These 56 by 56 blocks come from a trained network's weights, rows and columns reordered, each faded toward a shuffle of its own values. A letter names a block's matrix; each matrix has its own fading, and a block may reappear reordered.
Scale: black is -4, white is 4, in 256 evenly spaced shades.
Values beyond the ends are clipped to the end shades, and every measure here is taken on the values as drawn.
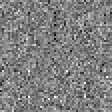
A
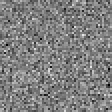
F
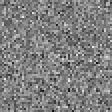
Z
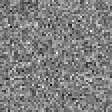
Z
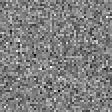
F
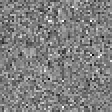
A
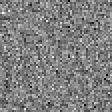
F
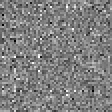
A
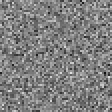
F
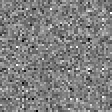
A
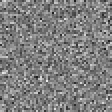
Z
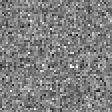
A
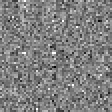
A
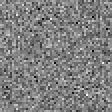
F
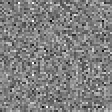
A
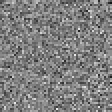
Z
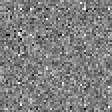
A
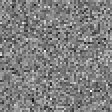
Z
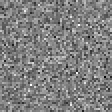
F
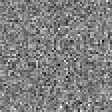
Z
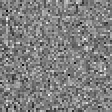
F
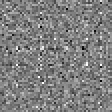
A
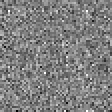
A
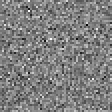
A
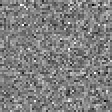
A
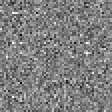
A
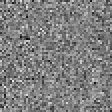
Z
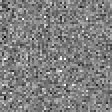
A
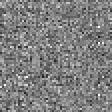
A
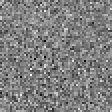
Z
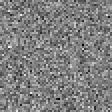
F
